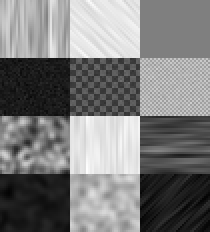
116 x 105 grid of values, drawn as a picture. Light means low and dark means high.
The table splits into 4 rows of 3 panels. Panel 1,1: low, streaked downward. Panel 1,2: very low, slanting down to the right, faint in contrast. Panel 1,3: middling, flat. Panel 2,1: very high, fine-grained, faint in contrast. Panel 2,2: high, checkered. Panel 2,3: low, checkered. Panel 3,1: middling, blotchy, strong in contrast. Panel 3,2: very low, streaked downward, faint in contrast. Panel 3,3: high, streaked across. Panel 4,1: very high, blotchy, faint in contrast. Panel 4,2: low, blotchy. Panel 4,3: very high, slanting up to the right, faint in contrast.
